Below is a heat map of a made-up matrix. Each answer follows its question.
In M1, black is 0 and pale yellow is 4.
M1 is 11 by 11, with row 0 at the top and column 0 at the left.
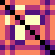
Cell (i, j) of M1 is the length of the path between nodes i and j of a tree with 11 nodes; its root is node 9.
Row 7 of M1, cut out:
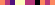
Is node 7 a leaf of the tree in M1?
yes
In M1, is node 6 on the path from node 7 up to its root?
no
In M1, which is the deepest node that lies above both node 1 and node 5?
2
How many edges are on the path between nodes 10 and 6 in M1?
3
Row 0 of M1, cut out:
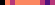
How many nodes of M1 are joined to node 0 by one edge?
1
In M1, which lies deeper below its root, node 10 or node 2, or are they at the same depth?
the same depth
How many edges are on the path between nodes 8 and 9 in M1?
1
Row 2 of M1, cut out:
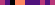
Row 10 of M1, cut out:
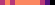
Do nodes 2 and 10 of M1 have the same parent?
yes
